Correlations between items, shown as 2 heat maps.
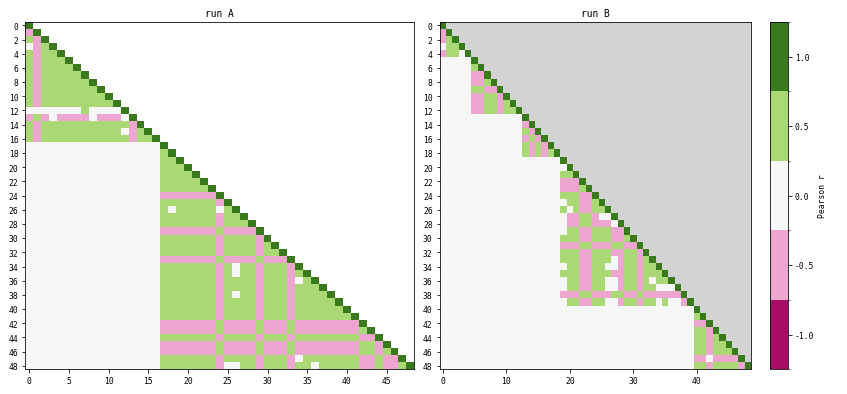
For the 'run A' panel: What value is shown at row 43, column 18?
-0.5
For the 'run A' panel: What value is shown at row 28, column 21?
0.5
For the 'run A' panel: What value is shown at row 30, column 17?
0.5
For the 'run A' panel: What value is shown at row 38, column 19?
0.5
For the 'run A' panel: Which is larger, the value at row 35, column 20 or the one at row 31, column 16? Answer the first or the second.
the first
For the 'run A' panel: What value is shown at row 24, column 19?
-0.5
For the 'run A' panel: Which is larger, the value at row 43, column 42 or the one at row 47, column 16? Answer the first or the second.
the first
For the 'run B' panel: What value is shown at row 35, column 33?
0.5
